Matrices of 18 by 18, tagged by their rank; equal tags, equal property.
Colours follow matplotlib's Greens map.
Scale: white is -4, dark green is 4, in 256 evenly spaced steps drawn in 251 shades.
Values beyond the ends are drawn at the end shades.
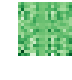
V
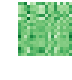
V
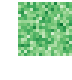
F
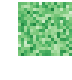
F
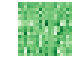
V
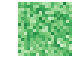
F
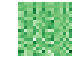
V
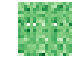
V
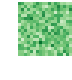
F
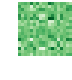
V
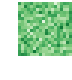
F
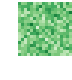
F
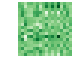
V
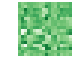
V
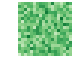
F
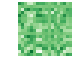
V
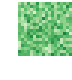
F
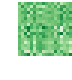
V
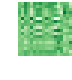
V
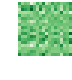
V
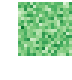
F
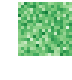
F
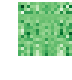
V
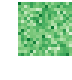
F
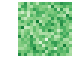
F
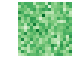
F
